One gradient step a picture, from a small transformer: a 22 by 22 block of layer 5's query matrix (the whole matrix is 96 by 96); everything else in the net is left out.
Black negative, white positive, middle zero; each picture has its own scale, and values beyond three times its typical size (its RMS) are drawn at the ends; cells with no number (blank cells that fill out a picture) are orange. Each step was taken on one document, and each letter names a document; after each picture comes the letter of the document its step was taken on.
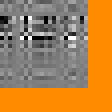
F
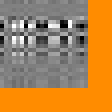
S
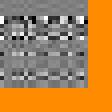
S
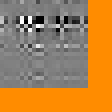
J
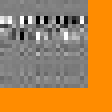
J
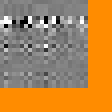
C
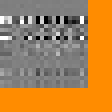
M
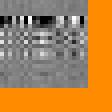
F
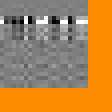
S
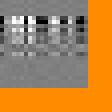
S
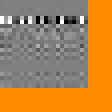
M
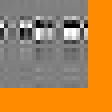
M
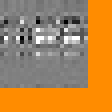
J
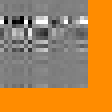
C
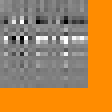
J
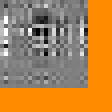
C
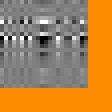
F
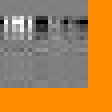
C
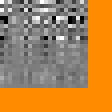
F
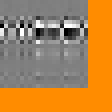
M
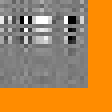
F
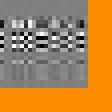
S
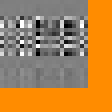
M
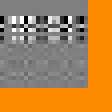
S
